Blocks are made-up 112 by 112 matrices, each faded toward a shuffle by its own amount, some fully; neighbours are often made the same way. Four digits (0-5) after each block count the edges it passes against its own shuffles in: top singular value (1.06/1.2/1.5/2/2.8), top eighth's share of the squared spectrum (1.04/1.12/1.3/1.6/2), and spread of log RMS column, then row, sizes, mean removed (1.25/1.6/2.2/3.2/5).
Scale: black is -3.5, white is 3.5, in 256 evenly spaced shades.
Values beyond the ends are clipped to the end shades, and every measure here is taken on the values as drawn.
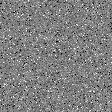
0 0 0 0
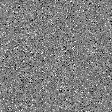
1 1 1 0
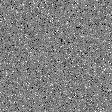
0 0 0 0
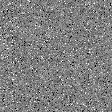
1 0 1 0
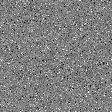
0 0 0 0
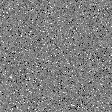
1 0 0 0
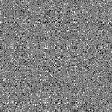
4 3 2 2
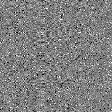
4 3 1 1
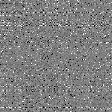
4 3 1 2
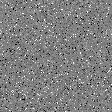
1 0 0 0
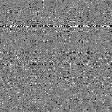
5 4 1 3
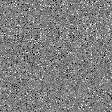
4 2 1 2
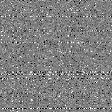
4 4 1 3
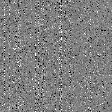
2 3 3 0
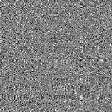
4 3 2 2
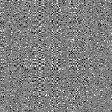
5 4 3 2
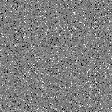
4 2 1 1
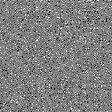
3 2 1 0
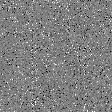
3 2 0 0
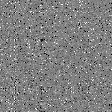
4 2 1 0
